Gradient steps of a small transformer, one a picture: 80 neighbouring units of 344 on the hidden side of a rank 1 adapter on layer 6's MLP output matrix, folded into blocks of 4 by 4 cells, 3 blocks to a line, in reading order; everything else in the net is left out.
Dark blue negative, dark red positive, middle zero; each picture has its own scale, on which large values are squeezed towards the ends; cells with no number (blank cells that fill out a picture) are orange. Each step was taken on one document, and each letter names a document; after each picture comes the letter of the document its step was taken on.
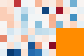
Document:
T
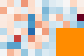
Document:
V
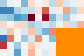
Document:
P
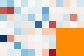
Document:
P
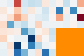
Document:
V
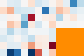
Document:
T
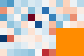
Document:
P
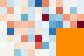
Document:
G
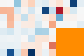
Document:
T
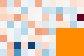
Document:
V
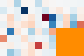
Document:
G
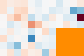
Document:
V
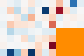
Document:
T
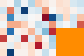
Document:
G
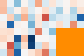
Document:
V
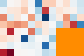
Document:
G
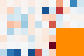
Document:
T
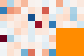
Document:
P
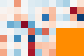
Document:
V
